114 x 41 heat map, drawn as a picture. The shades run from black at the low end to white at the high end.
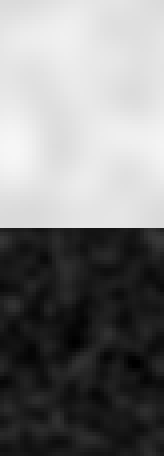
The table splits into 2 rows of 1 panel. Panel 1,1: very high, smooth, faint in contrast. Panel 2,1: very low, blotchy, faint in contrast.
